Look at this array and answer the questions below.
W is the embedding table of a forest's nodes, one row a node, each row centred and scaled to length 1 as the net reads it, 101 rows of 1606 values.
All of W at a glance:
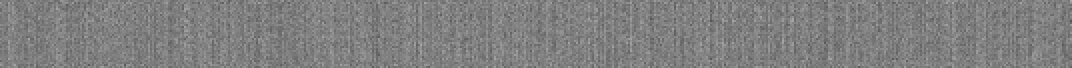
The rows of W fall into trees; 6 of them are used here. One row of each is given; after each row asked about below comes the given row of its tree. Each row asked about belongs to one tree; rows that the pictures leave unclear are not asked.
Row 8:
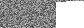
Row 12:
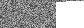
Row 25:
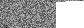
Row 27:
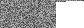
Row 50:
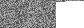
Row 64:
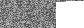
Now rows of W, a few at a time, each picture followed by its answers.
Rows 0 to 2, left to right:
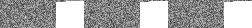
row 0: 8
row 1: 25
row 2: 50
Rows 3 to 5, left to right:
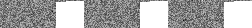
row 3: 64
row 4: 64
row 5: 64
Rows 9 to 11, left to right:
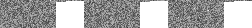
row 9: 27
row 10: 64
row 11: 27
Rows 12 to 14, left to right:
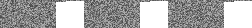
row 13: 27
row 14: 27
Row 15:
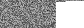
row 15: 25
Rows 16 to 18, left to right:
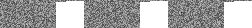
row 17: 27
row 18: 64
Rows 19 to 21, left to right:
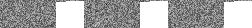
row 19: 25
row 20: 12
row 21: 8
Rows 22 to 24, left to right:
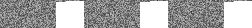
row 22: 50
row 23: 25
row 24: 25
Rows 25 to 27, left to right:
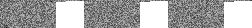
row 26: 27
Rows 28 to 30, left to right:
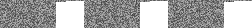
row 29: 64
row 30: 27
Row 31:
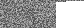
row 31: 27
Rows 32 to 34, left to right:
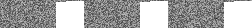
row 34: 64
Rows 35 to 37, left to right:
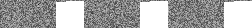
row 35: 12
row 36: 25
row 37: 64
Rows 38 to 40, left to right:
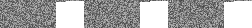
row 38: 25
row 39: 27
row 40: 12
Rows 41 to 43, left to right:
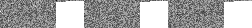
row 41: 8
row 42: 27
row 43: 8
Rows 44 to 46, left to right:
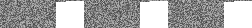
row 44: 64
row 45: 8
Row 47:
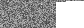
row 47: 27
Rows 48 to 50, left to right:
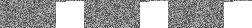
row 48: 27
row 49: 12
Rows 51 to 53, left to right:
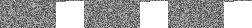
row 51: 50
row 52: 27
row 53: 12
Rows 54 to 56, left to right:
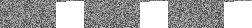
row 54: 25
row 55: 25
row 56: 12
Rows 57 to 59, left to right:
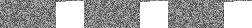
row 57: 64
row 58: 64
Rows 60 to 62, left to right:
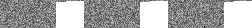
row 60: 27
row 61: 64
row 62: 50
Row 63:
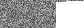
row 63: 27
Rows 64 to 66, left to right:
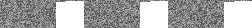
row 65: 27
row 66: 27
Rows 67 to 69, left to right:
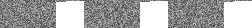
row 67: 25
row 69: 50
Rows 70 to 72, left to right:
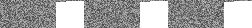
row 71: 27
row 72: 64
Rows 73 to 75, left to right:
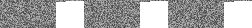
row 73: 25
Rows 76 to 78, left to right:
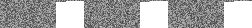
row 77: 25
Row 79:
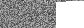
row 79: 8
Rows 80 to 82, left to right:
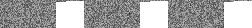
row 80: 25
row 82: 12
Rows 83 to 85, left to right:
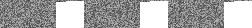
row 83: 25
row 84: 8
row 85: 12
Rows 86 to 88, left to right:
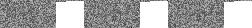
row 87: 8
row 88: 8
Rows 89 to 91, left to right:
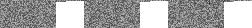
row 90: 27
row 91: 12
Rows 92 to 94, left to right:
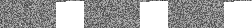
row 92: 25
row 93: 50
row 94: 27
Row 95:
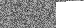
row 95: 64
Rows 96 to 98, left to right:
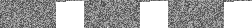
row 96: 12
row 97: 64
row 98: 64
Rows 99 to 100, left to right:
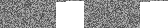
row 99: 25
